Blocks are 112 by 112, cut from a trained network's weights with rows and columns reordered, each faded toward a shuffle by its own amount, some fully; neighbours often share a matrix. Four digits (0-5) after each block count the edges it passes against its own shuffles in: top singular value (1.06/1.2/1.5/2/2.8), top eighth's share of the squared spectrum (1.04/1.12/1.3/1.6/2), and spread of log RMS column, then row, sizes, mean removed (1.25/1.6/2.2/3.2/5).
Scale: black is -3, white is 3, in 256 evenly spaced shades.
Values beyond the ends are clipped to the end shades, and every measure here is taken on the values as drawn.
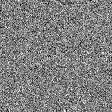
3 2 0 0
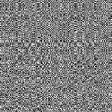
5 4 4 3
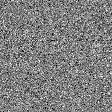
2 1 0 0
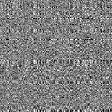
5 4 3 3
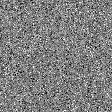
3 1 0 0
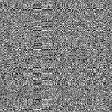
5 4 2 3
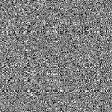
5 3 1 3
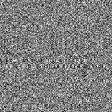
4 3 1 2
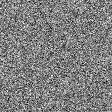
2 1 0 0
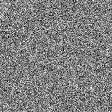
3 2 0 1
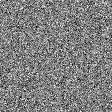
1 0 0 0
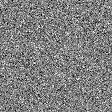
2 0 0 0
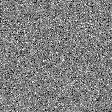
1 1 0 0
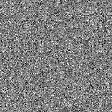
4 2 0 2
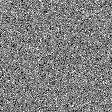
0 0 0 0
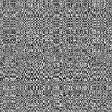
5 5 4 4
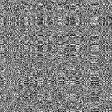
5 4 2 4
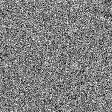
2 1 0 0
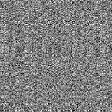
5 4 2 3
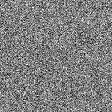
3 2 1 0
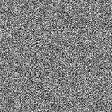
4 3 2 1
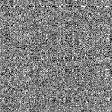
4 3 0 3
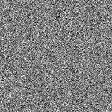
4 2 1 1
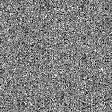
3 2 0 1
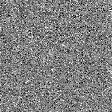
3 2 0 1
